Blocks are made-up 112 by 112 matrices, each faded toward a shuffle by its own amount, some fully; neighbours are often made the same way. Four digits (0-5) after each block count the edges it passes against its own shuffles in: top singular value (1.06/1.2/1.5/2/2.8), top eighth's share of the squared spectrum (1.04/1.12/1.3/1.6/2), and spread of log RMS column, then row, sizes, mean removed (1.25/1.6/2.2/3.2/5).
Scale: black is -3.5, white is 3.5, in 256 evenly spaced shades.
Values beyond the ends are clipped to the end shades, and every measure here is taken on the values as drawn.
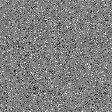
1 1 1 0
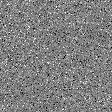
1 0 0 0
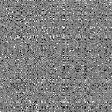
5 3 2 2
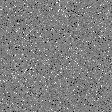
0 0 0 0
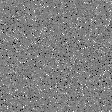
0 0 0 0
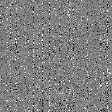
2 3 3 2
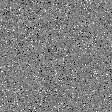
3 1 0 0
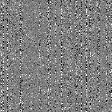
2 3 4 0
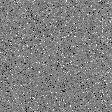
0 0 0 0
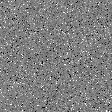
0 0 0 0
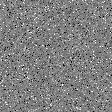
0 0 0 0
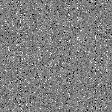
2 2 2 0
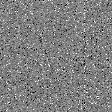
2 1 1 0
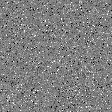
1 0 1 1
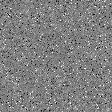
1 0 0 0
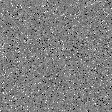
1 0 0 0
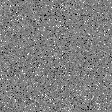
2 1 1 1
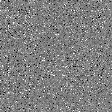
1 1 2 2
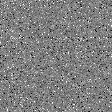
1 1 1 1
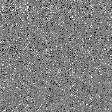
1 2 2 2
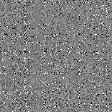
2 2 3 3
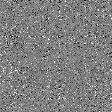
2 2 2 2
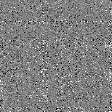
2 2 3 3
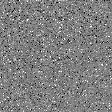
1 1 1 1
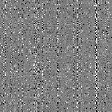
5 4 3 2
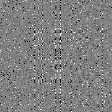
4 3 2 1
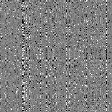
5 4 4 2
